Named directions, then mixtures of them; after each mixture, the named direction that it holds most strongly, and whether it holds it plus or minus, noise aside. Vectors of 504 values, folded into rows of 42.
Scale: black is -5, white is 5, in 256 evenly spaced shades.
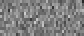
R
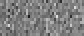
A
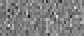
A, plus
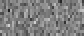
R, plus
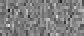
A, plus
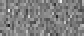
A, minus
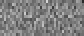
R, plus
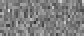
R, minus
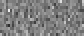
R, minus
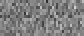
R, minus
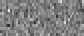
R, minus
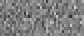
A, plus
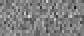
A, minus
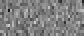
R, plus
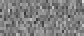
R, minus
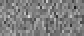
A, minus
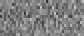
R, minus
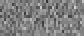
R, minus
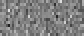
A, minus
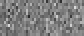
A, plus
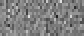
A, minus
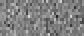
A, minus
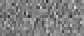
A, plus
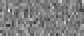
R, minus
